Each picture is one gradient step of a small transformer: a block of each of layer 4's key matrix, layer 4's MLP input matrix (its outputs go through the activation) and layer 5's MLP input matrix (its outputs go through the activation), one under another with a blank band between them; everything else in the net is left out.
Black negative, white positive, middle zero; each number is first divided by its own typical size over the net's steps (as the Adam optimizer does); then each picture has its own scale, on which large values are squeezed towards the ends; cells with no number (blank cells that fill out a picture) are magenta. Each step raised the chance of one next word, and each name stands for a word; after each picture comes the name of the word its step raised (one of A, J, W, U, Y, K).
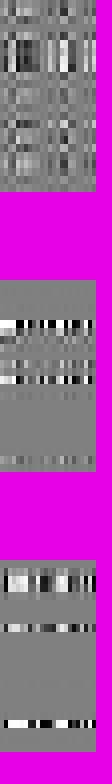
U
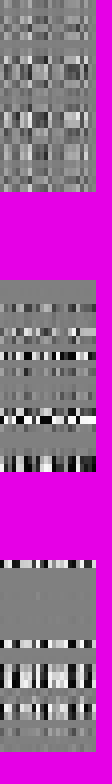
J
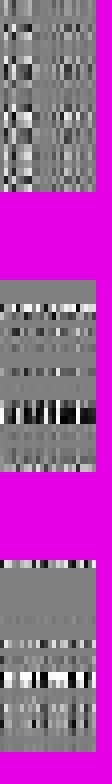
U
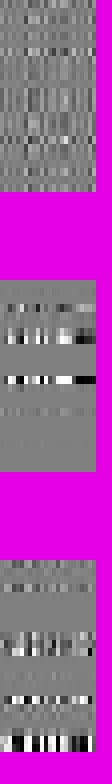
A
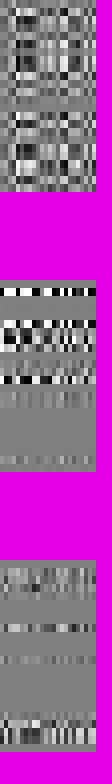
U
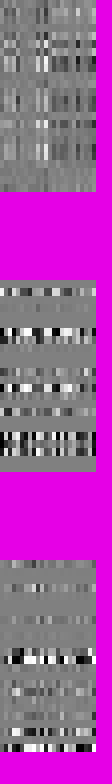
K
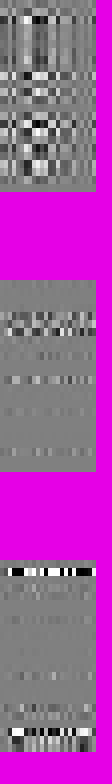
K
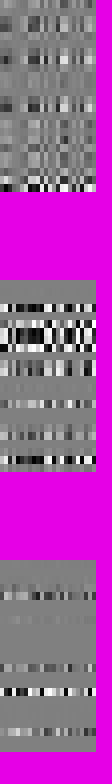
J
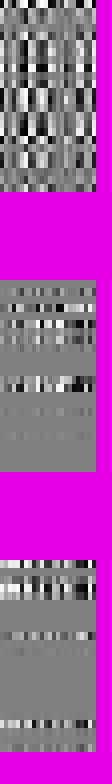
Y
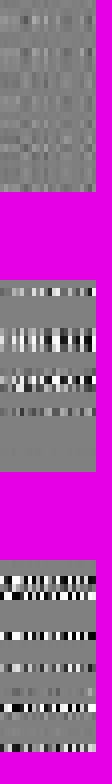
Y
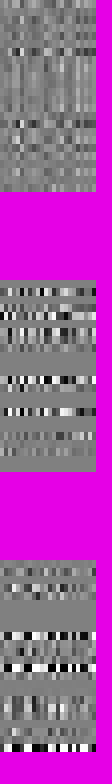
Y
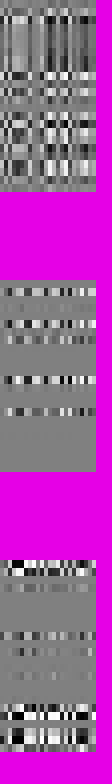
J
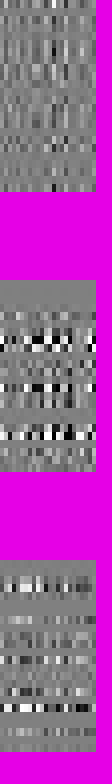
A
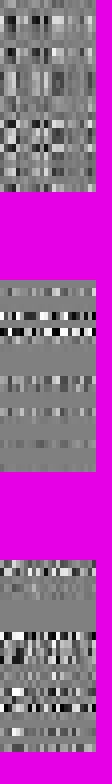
K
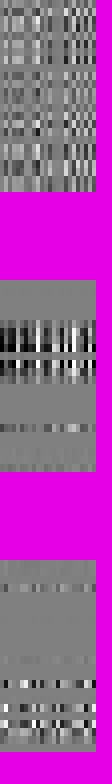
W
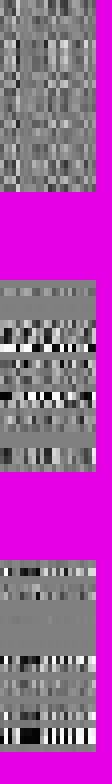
Y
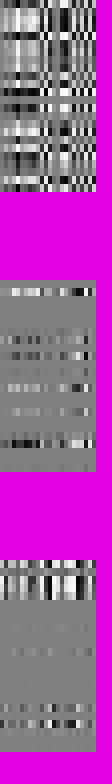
W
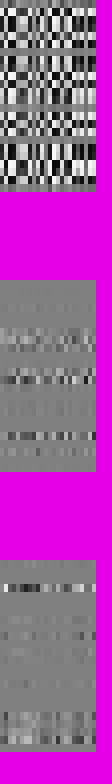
J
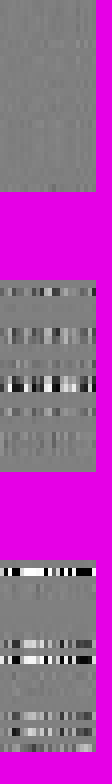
W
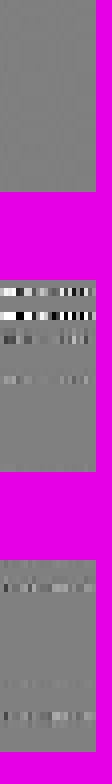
W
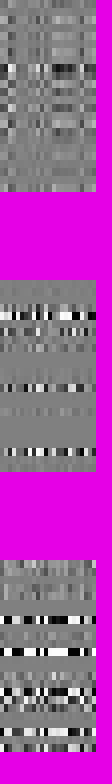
J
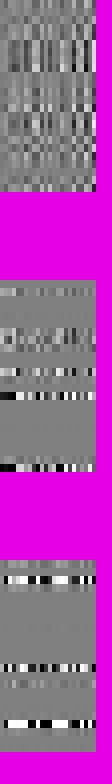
U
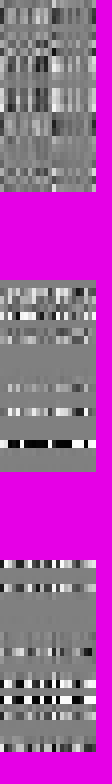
W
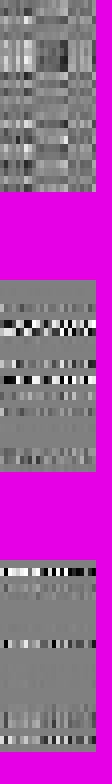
K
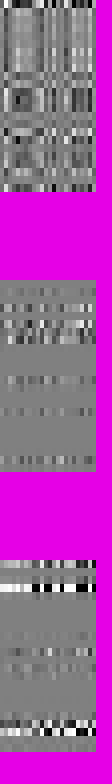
W
